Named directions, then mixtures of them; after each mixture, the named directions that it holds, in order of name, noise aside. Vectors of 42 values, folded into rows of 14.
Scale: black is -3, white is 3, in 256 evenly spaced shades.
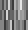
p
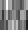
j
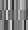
p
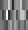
j, p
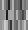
j, p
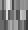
j, p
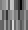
j, p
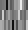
j, p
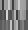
j, p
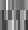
j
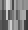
j, p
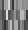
j, p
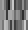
j, p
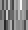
p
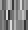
j, p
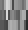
j, p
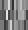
j, p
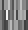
j, p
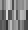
j, p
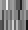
j, p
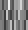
p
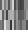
p
